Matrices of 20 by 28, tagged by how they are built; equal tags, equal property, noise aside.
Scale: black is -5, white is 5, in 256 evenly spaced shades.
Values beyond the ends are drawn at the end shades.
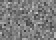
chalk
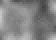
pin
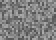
chalk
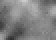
pin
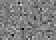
chalk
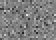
chalk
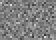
chalk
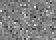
chalk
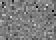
chalk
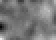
pin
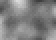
pin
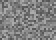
chalk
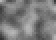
pin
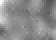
pin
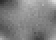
pin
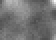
pin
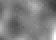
pin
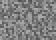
chalk
